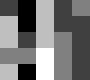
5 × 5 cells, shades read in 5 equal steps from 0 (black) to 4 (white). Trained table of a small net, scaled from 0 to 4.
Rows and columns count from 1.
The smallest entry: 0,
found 3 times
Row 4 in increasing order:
1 2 2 2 4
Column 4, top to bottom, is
1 1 2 2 2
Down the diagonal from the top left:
1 0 3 2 1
